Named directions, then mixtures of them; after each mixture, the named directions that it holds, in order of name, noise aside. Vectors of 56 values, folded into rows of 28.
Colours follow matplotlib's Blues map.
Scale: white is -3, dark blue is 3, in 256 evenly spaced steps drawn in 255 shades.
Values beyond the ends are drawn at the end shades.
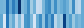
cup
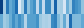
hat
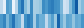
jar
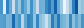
hat, jar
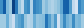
jar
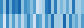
cup, hat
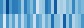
cup, hat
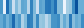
hat, jar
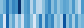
cup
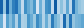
cup, hat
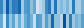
cup, hat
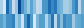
cup, jar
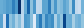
cup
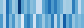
cup, jar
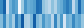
cup, jar
